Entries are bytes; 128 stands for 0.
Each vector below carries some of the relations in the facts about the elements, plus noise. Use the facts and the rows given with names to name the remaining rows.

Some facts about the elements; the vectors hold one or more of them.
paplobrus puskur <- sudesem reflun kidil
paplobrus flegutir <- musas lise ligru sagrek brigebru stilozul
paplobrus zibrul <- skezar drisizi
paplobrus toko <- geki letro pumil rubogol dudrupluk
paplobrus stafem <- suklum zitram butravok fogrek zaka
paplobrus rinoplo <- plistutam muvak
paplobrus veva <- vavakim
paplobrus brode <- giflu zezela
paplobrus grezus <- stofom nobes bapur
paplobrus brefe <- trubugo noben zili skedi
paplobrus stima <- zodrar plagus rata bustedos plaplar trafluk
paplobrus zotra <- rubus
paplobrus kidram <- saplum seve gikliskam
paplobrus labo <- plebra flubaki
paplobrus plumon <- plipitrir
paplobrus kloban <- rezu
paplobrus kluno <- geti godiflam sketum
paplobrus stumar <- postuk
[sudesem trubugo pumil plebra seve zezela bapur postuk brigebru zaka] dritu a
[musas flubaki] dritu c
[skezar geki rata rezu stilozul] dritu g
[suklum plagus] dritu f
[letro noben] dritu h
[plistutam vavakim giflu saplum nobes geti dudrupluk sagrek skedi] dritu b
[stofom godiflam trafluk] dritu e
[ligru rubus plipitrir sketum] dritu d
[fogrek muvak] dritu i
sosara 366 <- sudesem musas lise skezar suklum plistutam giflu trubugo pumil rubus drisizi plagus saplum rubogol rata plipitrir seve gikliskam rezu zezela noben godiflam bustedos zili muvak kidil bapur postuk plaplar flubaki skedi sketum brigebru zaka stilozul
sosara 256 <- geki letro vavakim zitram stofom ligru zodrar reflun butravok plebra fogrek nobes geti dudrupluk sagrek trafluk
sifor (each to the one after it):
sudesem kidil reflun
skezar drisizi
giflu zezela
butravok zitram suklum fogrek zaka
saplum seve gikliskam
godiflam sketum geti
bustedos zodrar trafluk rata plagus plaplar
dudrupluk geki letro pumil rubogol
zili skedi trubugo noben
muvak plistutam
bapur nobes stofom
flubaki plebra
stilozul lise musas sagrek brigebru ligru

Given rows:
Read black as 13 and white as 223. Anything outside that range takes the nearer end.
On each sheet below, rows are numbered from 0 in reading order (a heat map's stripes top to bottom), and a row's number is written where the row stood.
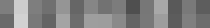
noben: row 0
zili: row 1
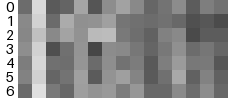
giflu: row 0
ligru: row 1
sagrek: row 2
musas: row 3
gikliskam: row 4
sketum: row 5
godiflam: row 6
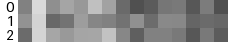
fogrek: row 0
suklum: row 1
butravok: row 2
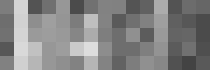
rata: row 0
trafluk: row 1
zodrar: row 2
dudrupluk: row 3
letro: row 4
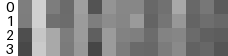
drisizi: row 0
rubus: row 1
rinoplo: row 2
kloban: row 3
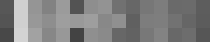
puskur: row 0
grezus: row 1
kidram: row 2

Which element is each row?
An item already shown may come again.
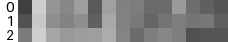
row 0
stima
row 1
flegutir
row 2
vavakim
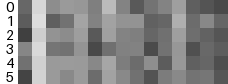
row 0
trafluk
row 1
bustedos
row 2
stima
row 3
rubogol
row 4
zodrar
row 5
brefe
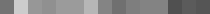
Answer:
vavakim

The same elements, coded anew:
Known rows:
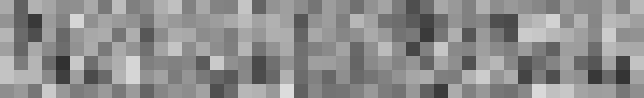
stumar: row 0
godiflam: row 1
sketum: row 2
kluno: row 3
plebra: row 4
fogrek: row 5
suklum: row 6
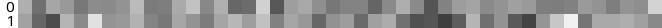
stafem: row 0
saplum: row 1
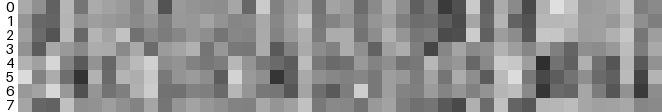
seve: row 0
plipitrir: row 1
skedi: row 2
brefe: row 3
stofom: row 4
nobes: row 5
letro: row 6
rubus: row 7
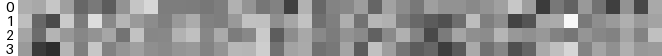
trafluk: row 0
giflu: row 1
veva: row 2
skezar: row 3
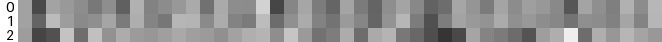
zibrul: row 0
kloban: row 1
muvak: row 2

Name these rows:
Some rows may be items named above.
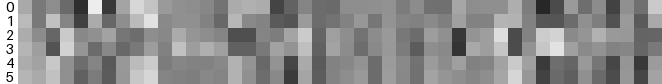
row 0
butravok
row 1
vavakim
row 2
noben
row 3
rata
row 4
trafluk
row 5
trafluk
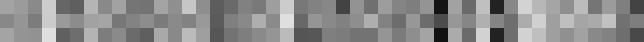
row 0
brigebru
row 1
trubugo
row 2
rubogol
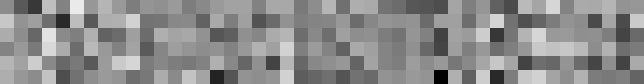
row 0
zili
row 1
zitram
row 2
pumil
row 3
musas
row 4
trafluk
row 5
zaka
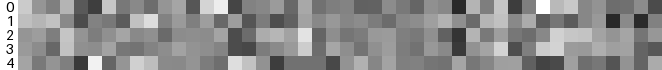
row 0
plaplar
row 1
sagrek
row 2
suklum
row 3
noben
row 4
dudrupluk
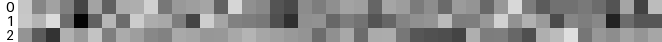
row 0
zodrar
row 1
ligru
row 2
bustedos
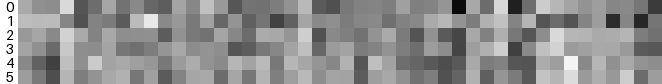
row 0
rubogol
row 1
sagrek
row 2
gikliskam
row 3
noben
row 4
stilozul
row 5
lise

